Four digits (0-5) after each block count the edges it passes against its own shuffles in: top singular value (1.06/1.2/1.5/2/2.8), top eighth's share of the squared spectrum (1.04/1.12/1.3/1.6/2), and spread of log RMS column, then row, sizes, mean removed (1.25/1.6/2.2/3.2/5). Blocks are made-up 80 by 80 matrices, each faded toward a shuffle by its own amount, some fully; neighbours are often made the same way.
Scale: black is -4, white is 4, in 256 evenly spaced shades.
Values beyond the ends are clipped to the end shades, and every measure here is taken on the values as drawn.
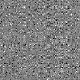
4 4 2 2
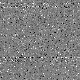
2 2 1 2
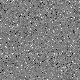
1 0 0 0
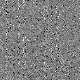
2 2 3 0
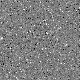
0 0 0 0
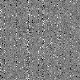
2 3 3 0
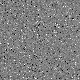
0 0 0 0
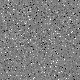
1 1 0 0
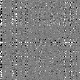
4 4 3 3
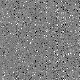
3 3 2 1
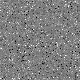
1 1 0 0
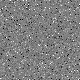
0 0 0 0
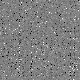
2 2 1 1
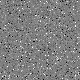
1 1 0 0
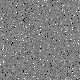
0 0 0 0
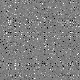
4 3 1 2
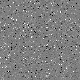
3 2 1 1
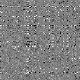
4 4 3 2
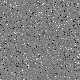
2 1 0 0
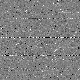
3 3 0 2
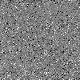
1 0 0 1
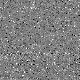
1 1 0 1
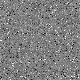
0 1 0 1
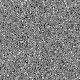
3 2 0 0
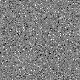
3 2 1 0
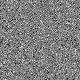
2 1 0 0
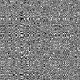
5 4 3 2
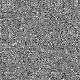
3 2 1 1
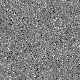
1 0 0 0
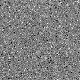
3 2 0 1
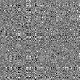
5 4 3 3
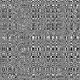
5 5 4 4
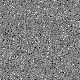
2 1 0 0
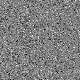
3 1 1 0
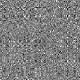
4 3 2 2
